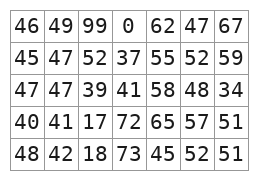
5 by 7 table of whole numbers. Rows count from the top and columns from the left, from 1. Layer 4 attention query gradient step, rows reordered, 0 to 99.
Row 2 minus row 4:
5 6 35 -35 -10 -5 8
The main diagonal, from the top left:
46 47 39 72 45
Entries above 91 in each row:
1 0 0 0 0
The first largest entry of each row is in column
3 7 5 4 4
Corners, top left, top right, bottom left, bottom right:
46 67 48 51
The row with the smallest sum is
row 3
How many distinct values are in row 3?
6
